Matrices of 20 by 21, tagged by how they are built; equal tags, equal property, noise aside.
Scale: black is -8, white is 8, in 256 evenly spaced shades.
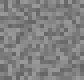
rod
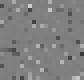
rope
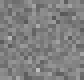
rod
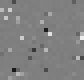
rope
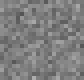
rod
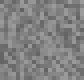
rod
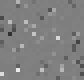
rope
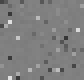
rope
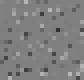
rope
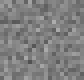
rod
